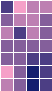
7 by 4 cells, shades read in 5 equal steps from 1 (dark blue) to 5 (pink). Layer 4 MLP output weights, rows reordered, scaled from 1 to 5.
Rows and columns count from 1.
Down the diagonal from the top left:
2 4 4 3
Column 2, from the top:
5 4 2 3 3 3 3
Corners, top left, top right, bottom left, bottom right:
2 4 4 2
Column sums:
24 23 19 19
